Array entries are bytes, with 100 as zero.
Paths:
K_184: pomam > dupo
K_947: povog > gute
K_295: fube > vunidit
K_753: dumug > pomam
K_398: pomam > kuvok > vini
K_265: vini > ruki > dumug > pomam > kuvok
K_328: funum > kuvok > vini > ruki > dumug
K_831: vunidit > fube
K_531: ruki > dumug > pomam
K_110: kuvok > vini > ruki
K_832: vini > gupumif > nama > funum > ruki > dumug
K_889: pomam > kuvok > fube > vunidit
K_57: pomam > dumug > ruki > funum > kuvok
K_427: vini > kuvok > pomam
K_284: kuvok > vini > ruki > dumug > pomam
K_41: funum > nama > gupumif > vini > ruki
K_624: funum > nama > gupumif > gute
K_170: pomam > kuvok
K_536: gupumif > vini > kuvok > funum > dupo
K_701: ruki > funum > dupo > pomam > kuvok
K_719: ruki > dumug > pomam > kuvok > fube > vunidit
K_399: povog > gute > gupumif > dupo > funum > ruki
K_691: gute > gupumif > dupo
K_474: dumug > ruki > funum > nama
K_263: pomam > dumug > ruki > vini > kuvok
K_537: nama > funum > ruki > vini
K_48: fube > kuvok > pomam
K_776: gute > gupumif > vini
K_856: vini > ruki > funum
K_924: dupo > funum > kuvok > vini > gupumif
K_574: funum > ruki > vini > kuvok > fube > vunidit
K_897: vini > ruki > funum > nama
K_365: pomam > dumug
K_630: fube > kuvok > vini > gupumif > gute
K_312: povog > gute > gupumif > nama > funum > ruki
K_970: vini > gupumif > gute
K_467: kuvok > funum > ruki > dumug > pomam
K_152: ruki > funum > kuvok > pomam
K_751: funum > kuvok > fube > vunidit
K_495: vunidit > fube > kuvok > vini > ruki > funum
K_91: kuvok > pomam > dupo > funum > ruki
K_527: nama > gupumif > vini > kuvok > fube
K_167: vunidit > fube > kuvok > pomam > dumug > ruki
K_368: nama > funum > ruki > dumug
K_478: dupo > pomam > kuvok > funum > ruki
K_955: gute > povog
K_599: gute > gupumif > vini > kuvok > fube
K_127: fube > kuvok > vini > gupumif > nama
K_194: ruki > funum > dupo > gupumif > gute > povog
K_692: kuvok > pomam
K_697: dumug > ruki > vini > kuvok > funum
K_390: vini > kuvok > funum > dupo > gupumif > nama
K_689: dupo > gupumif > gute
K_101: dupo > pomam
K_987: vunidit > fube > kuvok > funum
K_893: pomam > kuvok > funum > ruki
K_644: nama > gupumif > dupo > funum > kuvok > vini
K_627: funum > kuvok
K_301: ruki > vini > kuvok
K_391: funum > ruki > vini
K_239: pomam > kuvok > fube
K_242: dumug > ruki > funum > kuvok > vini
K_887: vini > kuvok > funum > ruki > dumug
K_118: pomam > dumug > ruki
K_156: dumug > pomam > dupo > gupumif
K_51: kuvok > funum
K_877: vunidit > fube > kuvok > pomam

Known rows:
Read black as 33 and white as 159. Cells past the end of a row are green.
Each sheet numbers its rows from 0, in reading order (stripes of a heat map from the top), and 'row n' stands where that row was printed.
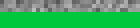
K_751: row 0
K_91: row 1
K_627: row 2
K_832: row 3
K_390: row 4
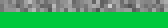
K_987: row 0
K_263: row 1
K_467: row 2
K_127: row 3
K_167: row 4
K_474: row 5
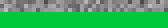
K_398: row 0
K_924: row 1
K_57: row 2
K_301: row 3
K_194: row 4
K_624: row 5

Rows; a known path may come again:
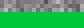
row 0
K_893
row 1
K_701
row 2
K_263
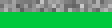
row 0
K_692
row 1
K_527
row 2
K_156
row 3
K_536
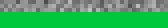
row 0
K_194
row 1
K_924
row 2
K_110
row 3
K_478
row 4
K_48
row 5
K_51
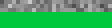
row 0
K_41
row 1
K_265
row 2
K_877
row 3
K_889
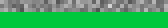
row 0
K_118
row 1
K_474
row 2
K_644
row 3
K_127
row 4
K_856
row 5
K_284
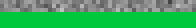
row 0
K_987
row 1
K_167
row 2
K_398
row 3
K_495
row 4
K_91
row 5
K_467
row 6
K_624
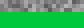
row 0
K_831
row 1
K_170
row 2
K_390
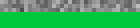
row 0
K_719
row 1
K_295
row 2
K_301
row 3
K_627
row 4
K_101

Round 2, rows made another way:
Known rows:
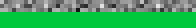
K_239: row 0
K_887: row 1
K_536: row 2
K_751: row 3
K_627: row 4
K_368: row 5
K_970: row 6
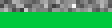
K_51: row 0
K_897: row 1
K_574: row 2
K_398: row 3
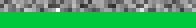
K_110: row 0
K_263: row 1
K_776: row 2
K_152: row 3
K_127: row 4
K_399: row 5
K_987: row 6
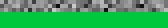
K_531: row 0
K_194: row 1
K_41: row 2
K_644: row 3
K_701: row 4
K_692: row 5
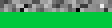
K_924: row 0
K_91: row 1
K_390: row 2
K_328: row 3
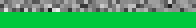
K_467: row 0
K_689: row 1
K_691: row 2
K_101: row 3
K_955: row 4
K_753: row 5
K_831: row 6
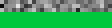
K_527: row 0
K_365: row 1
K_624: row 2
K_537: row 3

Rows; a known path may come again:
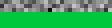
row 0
K_127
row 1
K_390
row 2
K_365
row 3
K_284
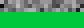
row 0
K_427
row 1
K_170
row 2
K_536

